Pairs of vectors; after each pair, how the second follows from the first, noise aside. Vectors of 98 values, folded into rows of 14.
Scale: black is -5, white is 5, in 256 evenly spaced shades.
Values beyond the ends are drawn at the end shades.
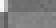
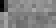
negated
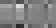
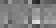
reversed
